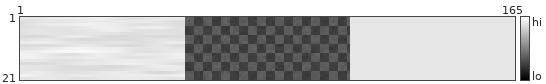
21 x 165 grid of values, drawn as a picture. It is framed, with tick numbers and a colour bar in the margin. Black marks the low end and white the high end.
The table splits into one row of 3 panels. Panel 1,1: very high, streaked across, faint in contrast. Panel 1,2: low, checkered. Panel 1,3: very high, flat.
